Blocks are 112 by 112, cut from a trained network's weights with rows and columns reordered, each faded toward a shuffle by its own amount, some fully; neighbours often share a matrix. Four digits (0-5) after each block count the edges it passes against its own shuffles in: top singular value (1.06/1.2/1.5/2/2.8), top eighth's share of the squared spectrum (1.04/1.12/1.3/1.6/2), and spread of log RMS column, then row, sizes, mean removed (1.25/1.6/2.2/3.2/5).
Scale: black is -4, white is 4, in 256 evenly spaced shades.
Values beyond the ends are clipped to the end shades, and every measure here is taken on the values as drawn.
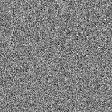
3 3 1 0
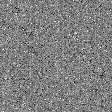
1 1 0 0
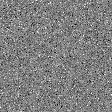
0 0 0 0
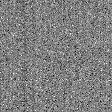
2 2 0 1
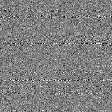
3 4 1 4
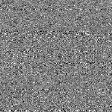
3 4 1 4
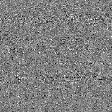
2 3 0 3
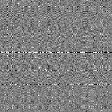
4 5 2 3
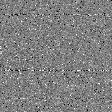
3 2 0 2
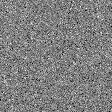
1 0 0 0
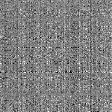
4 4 1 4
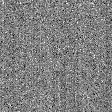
2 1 0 1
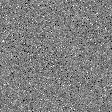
0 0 0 0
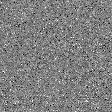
1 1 0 0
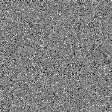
3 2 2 1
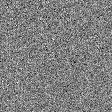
0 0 0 0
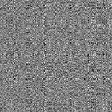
4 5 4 3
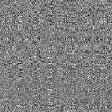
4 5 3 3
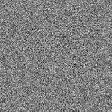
3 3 1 1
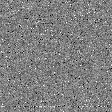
2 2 0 1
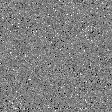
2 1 0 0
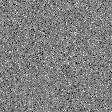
0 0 0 0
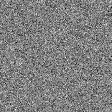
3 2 0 0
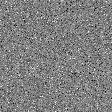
0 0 0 0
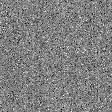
1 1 0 0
